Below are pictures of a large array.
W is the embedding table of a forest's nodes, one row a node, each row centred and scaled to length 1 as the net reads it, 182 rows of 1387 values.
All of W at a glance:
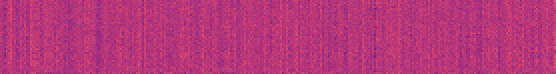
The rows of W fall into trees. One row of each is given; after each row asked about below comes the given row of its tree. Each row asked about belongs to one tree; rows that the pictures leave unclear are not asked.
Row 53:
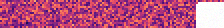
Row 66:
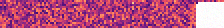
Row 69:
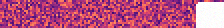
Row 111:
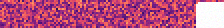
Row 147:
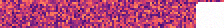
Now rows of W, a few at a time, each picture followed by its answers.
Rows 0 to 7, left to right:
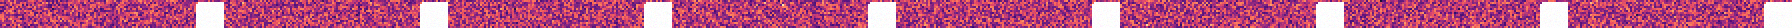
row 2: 66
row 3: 147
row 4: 111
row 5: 147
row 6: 69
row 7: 111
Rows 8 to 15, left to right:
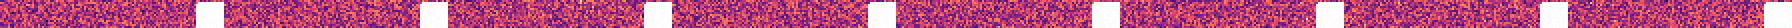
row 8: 111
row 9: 66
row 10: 66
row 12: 111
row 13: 147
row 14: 66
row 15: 69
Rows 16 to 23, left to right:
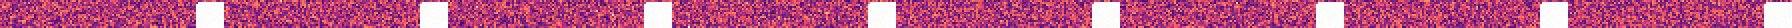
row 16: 53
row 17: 111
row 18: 53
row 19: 147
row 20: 66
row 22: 66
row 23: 66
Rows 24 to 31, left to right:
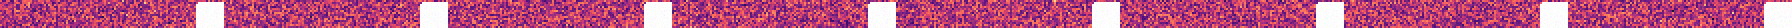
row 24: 147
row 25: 147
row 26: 69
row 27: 66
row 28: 53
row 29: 66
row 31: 147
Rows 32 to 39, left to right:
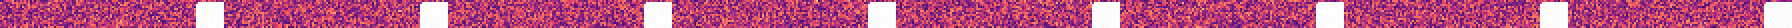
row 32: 111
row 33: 53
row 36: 66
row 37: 66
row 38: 69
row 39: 69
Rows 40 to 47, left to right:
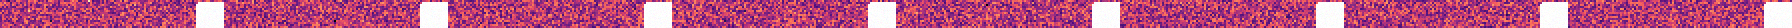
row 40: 69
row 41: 111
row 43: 147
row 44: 66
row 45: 111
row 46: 147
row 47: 69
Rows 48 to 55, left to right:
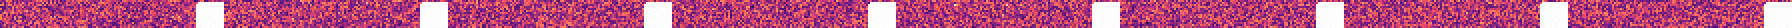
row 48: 66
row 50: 111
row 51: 69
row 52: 111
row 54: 66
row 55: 147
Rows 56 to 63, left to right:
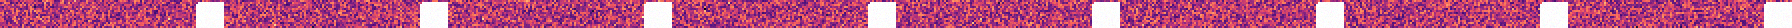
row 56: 69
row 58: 111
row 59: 147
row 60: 111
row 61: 69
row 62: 69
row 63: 66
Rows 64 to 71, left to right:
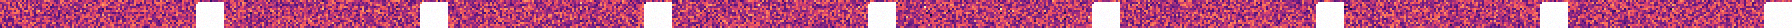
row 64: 69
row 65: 66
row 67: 66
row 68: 53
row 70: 66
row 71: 53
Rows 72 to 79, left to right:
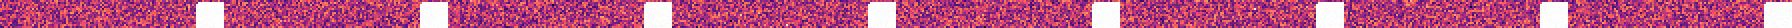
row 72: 53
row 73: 66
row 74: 147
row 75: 147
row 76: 66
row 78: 69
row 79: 66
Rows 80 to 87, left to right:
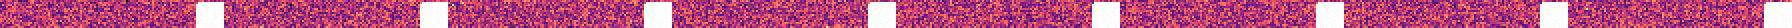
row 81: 111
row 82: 111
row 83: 69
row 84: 66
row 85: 66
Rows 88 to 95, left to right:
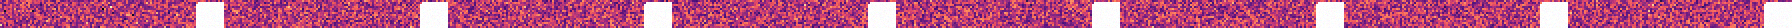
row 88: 147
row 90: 69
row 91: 66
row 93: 147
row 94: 147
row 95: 69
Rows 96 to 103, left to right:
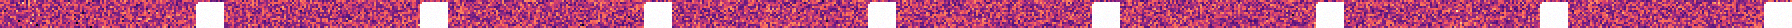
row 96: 69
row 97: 111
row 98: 66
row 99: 111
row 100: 66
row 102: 111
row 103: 147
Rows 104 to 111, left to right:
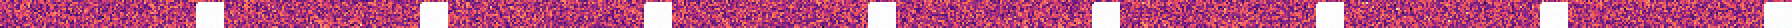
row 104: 147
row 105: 147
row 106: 66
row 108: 69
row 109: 111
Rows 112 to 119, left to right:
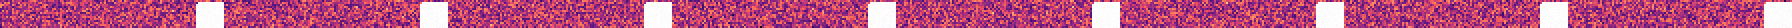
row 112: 69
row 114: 69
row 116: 66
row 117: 147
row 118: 147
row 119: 111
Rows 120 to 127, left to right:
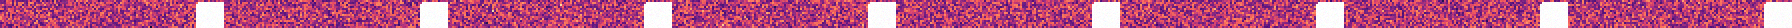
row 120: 66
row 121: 66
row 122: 147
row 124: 66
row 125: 147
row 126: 69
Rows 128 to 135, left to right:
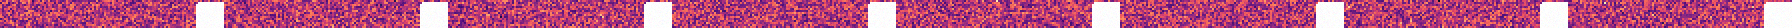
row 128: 147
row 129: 69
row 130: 53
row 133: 66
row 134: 53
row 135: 111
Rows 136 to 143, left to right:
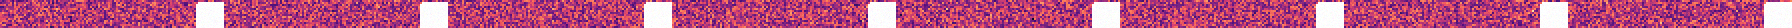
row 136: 66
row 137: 66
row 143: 111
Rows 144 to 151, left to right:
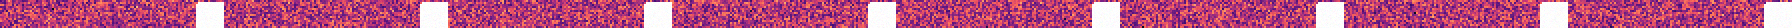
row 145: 111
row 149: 53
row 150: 111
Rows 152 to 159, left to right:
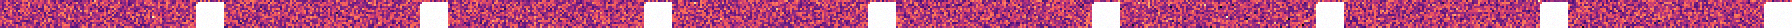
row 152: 147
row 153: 147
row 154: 147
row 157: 111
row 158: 69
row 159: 66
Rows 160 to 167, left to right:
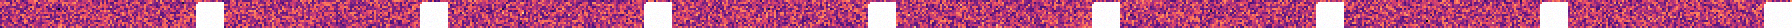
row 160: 69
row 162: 147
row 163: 66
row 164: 147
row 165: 147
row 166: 53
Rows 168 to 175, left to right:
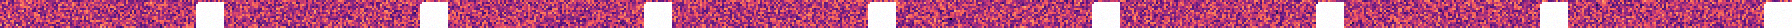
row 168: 147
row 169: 111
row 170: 66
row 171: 111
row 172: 53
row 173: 69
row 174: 66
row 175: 66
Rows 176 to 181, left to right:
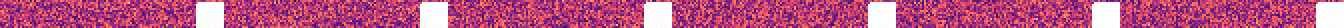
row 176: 111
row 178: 66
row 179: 69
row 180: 69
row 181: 147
